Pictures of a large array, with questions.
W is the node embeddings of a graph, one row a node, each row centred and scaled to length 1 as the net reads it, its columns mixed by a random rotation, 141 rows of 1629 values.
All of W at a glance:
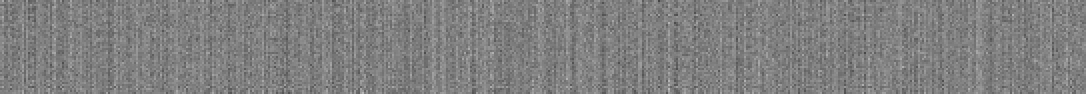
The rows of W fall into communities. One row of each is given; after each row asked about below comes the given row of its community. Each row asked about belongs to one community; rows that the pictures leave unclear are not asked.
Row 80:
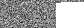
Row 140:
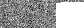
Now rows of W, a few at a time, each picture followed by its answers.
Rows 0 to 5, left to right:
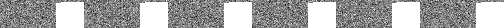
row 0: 80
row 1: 80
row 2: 80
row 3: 80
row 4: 140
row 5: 80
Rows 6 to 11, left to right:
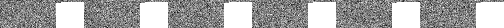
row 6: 80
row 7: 140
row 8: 140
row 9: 140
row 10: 80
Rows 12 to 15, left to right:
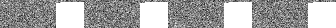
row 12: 140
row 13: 80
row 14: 80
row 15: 80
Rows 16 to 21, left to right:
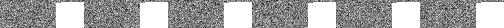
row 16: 80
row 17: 140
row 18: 80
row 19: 80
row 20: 140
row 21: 140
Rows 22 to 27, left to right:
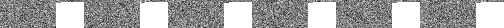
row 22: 140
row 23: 140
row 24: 80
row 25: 80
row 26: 80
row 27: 80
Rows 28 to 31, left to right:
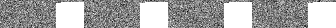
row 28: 80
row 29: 140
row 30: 80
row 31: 80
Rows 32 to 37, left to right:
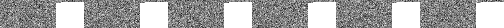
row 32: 140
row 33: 140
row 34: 80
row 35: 140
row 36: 140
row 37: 140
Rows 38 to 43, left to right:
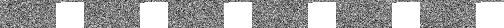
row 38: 80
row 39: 80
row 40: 80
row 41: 140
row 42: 140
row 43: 140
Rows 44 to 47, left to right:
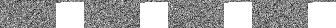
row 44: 80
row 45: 80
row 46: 140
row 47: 140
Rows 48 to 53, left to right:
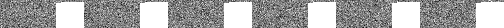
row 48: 140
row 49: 140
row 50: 80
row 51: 140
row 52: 140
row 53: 80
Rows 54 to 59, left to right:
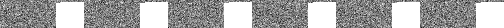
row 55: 80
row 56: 80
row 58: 140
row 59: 80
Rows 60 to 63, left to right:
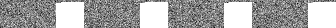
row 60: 80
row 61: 140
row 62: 140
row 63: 140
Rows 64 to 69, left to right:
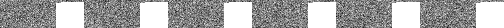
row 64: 140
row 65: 80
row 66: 80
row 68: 140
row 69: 140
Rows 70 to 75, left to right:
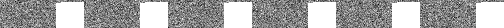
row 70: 80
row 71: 80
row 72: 80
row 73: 140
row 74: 140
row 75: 140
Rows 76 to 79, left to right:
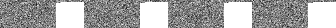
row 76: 80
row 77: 140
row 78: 80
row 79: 80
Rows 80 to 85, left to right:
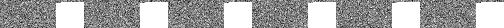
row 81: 80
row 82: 80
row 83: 140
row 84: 140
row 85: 80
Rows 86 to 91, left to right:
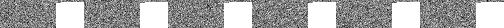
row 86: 140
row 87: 80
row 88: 140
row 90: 140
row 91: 80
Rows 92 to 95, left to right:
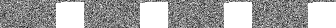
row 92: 140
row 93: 140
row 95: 80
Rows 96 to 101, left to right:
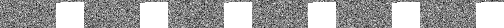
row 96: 140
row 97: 140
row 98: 80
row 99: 80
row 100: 80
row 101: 140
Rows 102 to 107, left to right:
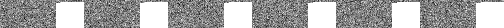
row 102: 140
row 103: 140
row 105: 140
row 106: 80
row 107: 140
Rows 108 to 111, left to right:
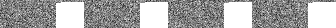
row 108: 140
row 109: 140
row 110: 80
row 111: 140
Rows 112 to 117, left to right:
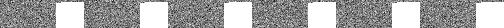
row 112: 80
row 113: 140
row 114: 140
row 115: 80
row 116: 80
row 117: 140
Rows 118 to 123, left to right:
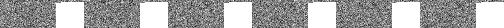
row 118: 80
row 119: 80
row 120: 140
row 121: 140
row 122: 140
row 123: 140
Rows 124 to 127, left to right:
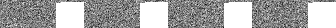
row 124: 80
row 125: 140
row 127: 140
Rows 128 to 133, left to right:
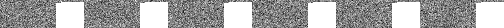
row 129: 80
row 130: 80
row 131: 80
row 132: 140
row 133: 140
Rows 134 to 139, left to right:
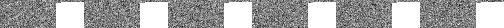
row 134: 140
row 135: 140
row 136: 140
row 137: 140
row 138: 140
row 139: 140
